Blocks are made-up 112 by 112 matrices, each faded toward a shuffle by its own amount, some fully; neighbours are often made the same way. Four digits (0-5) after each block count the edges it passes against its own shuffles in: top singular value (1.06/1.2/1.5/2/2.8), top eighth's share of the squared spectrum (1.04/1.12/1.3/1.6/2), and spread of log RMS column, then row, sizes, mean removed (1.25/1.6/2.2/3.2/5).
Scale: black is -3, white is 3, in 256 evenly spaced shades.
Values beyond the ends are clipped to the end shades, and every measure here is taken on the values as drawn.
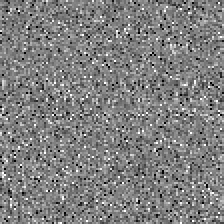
3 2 0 1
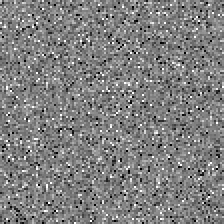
0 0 0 0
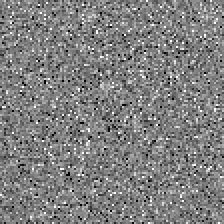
0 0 0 0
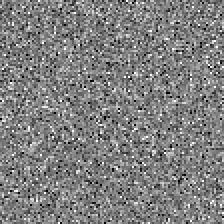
0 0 0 0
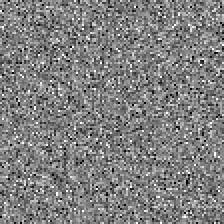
2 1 0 0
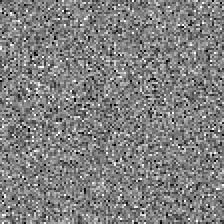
2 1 0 0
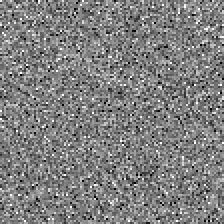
1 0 0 0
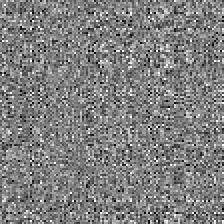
5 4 3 3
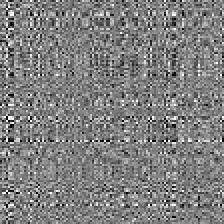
5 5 4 4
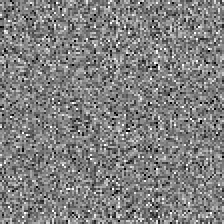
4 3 1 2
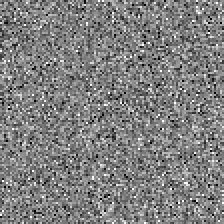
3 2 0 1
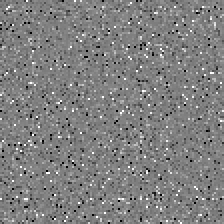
1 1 0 0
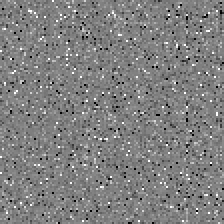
1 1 0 0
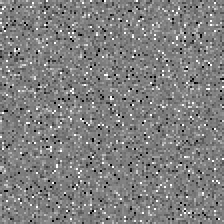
0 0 0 0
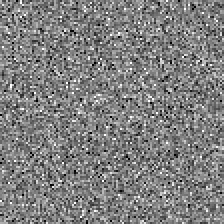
0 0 0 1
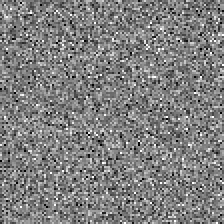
0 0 0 2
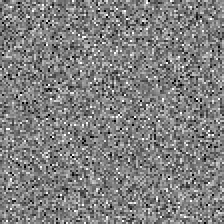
0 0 0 0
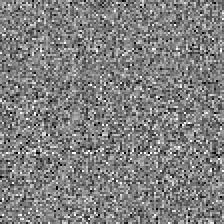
1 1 0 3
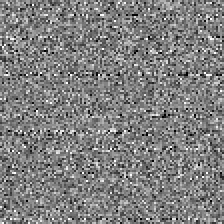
1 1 0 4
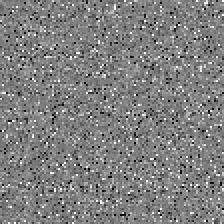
2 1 0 1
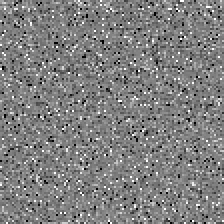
1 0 0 0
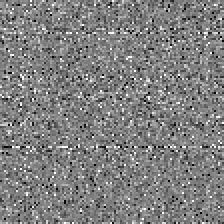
3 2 0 2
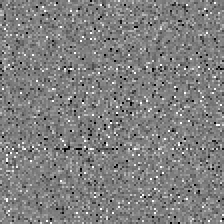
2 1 0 1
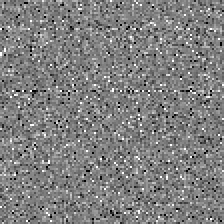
2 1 0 1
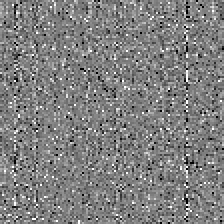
4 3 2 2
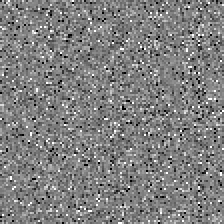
3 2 1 0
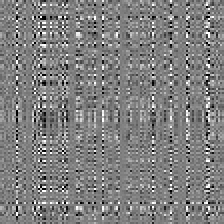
5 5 5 4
